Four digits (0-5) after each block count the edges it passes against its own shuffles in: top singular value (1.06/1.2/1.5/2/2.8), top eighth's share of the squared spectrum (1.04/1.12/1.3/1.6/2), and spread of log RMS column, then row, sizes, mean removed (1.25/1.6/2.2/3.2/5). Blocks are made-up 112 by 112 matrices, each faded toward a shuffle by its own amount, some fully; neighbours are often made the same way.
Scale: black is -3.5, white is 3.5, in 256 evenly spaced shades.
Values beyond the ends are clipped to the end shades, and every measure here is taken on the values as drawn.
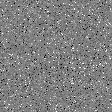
1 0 0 0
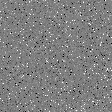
0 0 0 0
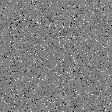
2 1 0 0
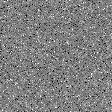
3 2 0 1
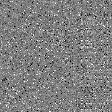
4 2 2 1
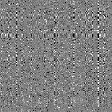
5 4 3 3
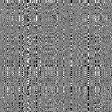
5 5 4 3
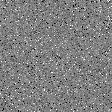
2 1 0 0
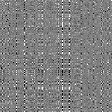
5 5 4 3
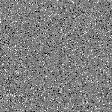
3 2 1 0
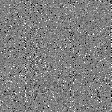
4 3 2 1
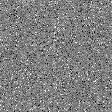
3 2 1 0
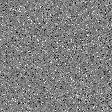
2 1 0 0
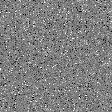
3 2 1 0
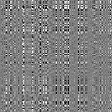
5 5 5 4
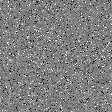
0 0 0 0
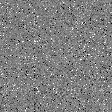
3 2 1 1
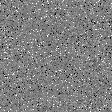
1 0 0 0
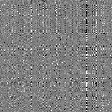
5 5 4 3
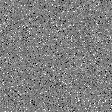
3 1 0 0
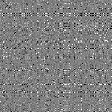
5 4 3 3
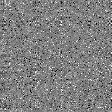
4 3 2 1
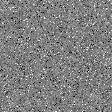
2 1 0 0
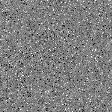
2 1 0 0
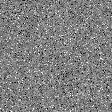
1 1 0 0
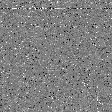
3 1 0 1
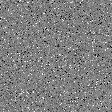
0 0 0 0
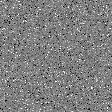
0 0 0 0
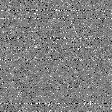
2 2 0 3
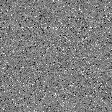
1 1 0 1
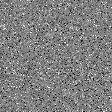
0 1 0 1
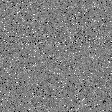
1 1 0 1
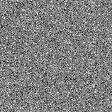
2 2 1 0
